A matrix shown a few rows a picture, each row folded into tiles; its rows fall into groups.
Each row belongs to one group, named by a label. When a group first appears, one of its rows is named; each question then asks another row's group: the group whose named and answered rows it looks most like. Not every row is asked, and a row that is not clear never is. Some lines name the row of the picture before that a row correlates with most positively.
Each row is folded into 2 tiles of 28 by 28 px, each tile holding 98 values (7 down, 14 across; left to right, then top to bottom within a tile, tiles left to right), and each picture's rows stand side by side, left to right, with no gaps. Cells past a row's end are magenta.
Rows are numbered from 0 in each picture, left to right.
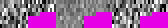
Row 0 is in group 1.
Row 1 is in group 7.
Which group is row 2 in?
7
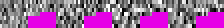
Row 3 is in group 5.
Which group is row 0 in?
7
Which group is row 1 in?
1
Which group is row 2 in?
5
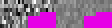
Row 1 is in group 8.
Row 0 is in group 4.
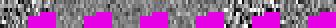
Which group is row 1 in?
7
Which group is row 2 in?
8
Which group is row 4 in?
5
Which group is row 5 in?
4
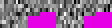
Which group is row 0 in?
4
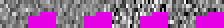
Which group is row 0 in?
5
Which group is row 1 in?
1
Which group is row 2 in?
7
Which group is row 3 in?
4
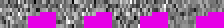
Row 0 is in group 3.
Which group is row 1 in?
3
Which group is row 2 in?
1
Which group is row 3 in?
8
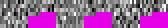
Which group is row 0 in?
7
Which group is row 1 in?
3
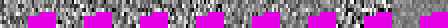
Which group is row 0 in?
3
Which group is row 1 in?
3
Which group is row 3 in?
7
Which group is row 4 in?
1
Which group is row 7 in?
8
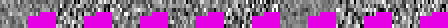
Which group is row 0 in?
8
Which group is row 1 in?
7
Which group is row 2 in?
5
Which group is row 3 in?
4
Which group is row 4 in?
1
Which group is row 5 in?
8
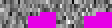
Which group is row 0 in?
5
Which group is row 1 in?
3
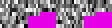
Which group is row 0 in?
5
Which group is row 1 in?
3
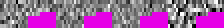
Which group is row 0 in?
3
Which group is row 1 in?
1
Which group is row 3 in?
5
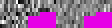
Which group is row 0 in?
4
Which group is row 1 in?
1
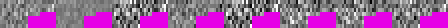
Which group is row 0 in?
1
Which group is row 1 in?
8
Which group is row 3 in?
7
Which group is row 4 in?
1
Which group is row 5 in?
3
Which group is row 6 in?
3
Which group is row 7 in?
1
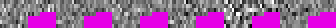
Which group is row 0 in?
1
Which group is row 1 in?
4
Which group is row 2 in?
5
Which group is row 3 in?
4
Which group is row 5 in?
8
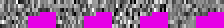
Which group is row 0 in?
4
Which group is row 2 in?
7
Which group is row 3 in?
4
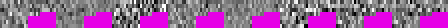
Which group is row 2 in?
1
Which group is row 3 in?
3
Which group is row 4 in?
7
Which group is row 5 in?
5
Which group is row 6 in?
4
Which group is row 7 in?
4
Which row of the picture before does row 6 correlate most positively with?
1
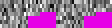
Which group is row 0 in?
7
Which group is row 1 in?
3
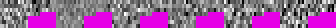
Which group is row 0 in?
3
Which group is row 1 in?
7
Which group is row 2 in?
5
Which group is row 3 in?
4
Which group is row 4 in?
5
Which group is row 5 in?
7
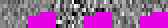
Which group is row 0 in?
7
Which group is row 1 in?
4
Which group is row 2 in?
8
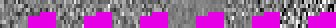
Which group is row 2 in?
8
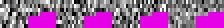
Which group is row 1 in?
4
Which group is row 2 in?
1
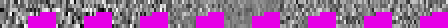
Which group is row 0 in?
8
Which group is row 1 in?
5
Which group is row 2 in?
1
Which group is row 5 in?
3
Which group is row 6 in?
3
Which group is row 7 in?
3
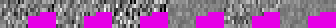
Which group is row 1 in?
1
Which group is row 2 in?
7
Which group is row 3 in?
8
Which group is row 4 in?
3
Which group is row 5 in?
8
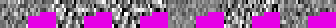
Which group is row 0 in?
1
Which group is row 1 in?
5
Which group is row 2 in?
5
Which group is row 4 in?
7
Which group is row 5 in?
4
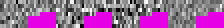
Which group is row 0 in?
3
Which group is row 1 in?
5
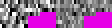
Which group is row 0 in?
5
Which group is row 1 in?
4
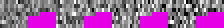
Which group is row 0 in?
4
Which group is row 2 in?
7
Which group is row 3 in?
4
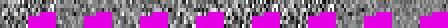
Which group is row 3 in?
8
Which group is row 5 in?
1
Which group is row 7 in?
7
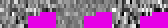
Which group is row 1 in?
8
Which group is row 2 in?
5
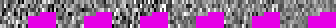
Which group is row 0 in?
7
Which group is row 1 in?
8
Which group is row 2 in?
1
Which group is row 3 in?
3
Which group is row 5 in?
3
